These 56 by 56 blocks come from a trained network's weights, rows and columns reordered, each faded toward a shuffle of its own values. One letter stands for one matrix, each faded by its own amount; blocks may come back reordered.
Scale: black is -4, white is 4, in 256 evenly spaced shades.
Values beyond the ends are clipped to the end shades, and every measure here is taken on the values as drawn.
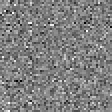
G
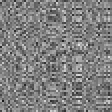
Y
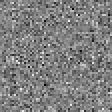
G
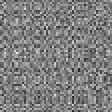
Y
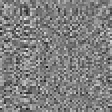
Y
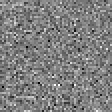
G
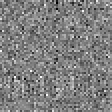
G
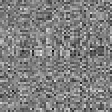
Y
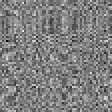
Y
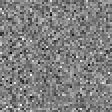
G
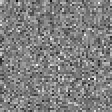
G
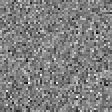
G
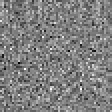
G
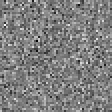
G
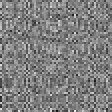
Y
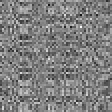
Y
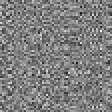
Y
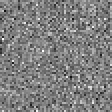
G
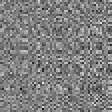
Y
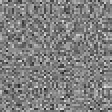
Y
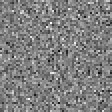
G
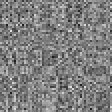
Y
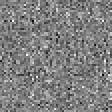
G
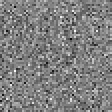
G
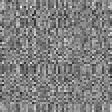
Y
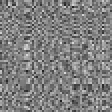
Y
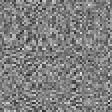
Y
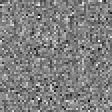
G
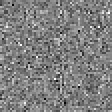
G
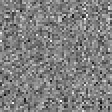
G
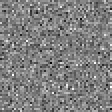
G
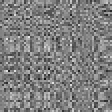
Y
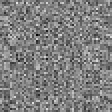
Y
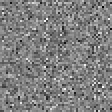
G
